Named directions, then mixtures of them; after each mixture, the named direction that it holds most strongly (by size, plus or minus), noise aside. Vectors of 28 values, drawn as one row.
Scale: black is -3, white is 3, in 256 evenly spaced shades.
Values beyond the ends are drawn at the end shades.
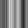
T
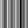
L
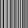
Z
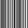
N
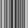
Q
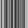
Q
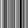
L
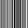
N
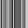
Q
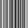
Q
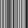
Q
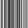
Z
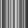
Q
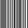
N
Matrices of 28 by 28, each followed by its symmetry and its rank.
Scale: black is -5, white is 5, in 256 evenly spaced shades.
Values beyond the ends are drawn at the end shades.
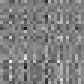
neither, rank three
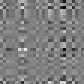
neither, rank two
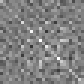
symmetric, rank five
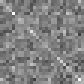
symmetric, rank five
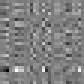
neither, rank three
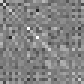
symmetric, rank five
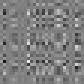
neither, rank two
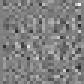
neither, rank five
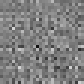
neither, rank five
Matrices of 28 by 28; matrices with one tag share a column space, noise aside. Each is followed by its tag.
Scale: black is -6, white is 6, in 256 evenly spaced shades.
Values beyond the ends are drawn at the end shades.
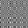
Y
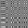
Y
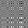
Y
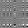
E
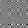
E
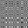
Y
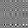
E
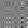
Y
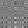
Y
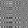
Y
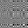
E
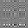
E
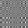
Y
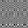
E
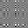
E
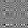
E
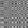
Y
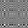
E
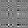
E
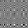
E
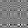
E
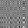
Y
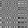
Y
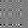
E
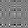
E
